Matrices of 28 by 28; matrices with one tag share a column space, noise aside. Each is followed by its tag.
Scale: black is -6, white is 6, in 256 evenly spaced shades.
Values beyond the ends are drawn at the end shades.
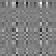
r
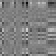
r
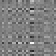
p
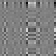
r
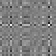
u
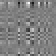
r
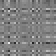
p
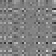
p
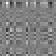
r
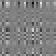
r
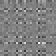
p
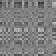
r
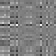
u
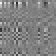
r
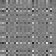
p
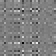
p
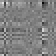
r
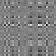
u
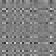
p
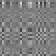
r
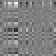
r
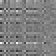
p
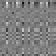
r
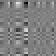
r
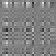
r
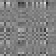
r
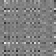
p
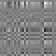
r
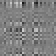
r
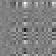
r
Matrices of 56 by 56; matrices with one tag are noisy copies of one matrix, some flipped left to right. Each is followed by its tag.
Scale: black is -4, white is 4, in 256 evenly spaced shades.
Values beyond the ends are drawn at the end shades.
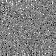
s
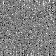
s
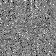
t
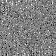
s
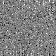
s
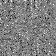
t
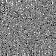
s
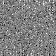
s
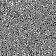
s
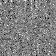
t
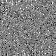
s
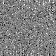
s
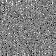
s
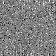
s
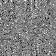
t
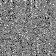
t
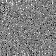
s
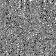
t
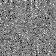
t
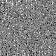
s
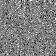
t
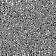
s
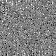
s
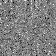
t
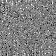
s
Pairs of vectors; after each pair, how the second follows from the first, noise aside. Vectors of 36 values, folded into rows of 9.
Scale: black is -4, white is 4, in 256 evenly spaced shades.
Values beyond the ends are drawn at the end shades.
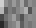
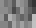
reversed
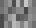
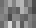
reversed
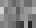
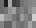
reversed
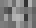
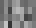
reversed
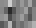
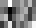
scaled up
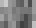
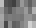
reversed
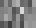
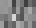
reversed
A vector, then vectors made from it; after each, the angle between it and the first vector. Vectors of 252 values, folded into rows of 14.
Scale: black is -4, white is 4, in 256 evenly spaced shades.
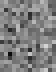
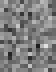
nearly parallel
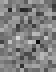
orthogonal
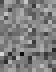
orthogonal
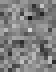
orthogonal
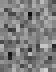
nearly parallel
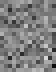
orthogonal
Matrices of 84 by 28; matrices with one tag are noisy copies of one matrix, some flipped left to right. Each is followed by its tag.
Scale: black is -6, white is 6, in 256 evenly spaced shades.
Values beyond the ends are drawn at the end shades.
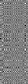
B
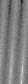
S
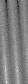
S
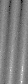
S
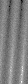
S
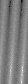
S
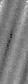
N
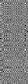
B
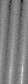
S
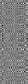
B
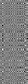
B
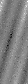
N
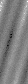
N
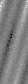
N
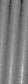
S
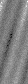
N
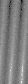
S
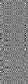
B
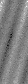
N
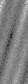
N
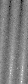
S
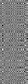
B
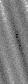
N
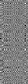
B
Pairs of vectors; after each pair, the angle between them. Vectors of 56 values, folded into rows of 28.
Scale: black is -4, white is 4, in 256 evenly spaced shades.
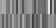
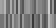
nearly parallel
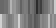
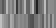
partly aligned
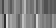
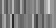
partly opposed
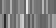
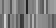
nearly opposite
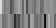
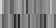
nearly parallel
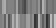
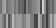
nearly parallel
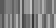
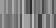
nearly opposite
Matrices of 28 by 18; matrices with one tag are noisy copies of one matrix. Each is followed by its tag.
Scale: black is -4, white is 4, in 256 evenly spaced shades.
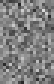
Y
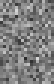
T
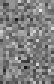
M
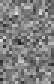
T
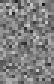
Y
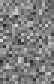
T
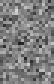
T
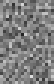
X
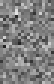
T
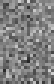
M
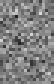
T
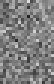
M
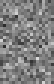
T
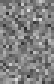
Y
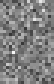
Y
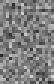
X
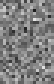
Y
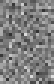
X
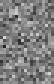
T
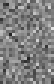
M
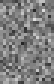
Y
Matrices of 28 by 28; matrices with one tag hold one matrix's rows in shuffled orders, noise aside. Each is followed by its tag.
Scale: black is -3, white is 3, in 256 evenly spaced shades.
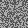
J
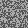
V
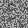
V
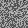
J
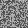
V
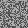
V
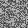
V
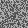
J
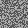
J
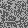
V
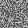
J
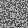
V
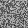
V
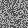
J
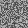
J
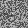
V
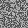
V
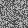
J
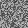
J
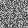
J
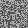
V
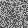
J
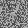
V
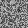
V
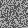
J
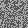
J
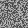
J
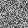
J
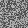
V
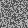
J
